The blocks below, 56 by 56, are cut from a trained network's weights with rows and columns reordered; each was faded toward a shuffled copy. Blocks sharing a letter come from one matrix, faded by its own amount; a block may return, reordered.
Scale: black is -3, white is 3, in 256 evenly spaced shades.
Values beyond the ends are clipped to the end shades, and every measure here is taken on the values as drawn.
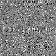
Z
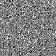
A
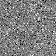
A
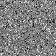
A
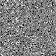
Z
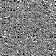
Z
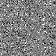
Z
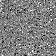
A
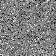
A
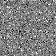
A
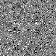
Z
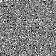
A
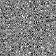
Z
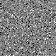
Z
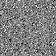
Z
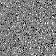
Z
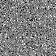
A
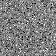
A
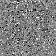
Z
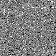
A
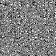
Z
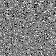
A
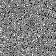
A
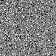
A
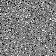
A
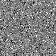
A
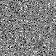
A
